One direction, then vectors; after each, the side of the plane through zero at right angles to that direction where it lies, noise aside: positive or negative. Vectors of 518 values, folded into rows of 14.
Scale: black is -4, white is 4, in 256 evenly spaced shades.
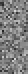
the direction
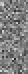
negative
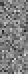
positive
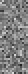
negative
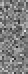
negative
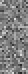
negative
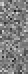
negative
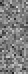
positive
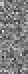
negative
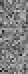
positive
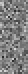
negative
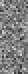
negative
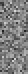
positive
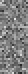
negative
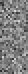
positive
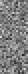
negative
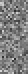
negative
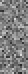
negative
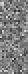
negative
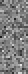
positive
